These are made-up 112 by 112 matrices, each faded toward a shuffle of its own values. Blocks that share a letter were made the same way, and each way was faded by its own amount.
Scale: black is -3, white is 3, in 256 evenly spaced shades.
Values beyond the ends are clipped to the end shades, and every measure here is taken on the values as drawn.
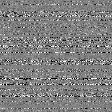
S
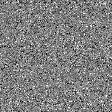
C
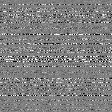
S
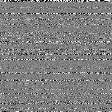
S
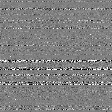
S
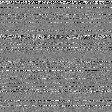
S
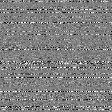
S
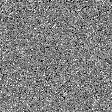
C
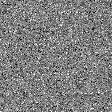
C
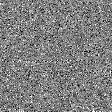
C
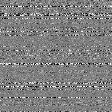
S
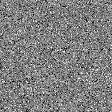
C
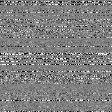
S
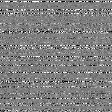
S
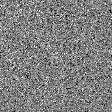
C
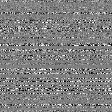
S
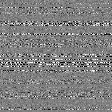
S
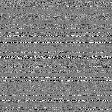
S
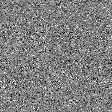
C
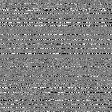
S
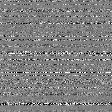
S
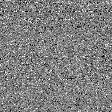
C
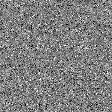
C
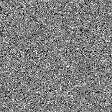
C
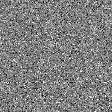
C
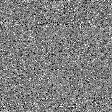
C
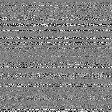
S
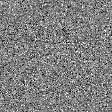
C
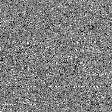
C
